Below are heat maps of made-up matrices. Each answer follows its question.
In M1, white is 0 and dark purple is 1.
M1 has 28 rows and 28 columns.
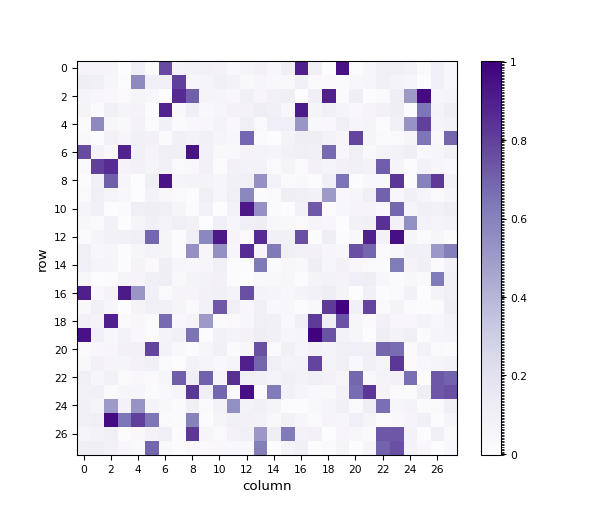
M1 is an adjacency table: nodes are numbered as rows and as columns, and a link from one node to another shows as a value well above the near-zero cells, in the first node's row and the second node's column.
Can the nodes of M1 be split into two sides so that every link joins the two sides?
no
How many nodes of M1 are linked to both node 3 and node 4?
2
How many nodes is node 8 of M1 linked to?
7
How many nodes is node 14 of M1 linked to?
2
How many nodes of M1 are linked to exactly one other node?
1
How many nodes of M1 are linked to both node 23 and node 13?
8
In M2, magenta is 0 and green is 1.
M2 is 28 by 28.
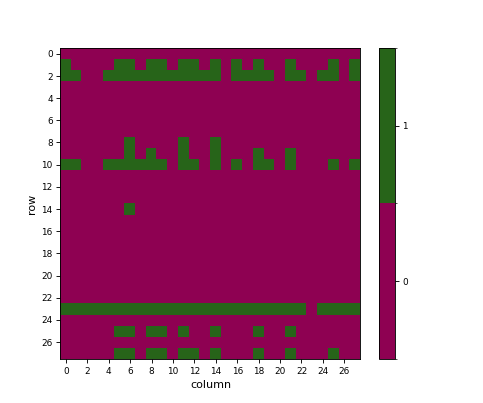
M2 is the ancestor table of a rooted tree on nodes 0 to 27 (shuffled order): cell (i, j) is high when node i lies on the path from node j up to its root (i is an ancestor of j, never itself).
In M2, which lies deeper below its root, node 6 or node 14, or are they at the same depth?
node 6
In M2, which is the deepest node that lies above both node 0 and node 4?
10
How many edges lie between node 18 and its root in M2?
7
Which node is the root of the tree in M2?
23
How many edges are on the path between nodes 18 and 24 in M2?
7
